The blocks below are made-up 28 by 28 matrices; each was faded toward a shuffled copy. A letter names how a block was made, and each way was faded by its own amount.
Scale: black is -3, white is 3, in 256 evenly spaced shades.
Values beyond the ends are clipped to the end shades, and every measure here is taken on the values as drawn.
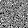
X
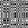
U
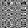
U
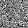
X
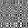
U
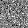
X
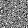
X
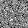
X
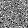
X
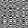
U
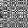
U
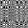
U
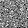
X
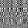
U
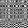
U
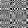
U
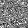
X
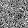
X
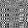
U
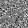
X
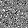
X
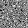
X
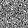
X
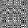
U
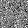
X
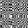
U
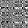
U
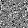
X
